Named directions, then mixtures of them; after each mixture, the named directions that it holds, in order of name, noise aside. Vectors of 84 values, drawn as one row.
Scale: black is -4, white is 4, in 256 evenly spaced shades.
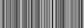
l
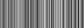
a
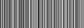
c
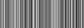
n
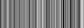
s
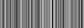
l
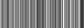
s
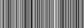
a, l, n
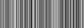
n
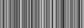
l, s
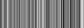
s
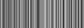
a, c, l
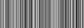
n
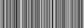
l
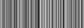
a, c, l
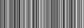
n, s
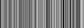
c, n, s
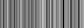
a, l, s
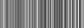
a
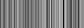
a, c, s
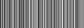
c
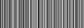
c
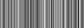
a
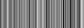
s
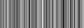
c, l, s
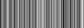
s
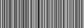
c, l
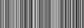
n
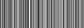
a, c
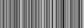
l, s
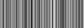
l, n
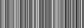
l, n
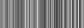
a
